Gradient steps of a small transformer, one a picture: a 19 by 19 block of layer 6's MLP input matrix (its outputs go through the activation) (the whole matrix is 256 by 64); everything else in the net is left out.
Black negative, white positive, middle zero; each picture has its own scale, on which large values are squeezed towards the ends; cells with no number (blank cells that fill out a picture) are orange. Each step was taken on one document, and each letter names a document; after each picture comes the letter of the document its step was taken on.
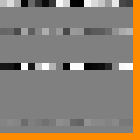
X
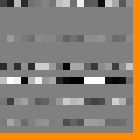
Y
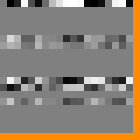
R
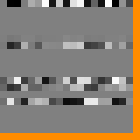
R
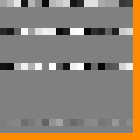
X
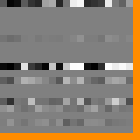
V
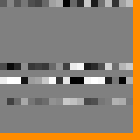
Y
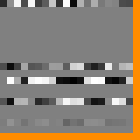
Y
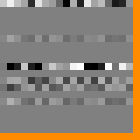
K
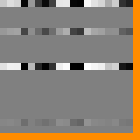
X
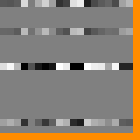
X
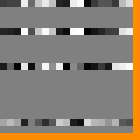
X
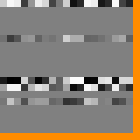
R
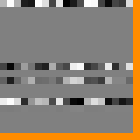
V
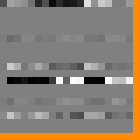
Y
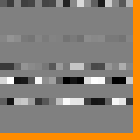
Y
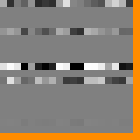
X
